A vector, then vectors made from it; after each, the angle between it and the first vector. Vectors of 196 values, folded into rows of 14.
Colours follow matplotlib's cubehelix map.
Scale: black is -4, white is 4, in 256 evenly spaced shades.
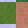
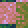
nearly opposite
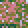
partly opposed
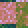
nearly opposite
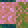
nearly opposite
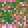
partly aligned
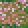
partly opposed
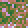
partly aligned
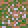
orthogonal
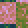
nearly opposite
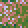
partly opposed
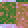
nearly parallel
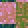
nearly opposite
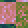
nearly opposite
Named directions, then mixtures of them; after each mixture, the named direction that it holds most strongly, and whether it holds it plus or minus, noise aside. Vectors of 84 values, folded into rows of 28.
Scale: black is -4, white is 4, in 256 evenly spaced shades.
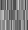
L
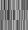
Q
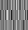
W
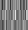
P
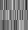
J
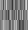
J, minus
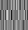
W, plus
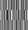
W, minus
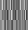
P, minus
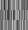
Q, plus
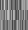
Q, minus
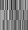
Q, minus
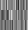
L, minus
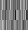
P, minus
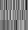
J, plus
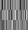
P, plus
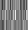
P, plus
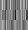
P, minus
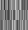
Q, plus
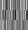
P, minus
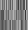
L, minus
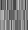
L, plus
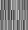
Q, plus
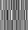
W, minus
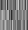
L, plus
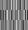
W, plus
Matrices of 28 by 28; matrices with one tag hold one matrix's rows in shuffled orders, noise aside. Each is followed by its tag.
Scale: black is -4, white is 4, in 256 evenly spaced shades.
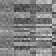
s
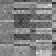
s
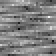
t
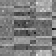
s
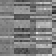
s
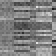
s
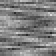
t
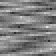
t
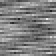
t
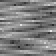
t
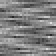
t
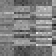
s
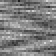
t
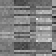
s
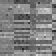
s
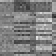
s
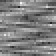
t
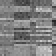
s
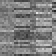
s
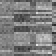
s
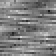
t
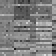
s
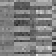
s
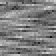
t
